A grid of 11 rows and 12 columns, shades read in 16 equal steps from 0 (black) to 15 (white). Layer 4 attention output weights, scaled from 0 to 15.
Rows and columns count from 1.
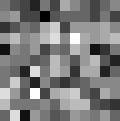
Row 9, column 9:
6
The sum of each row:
71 63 92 124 73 84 86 78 107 90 86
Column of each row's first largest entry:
7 2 6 8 8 6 4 2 4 1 2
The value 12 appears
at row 3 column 6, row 8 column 2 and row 9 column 8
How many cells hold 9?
15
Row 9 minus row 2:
5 0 1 11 4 5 5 6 0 0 3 4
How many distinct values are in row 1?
7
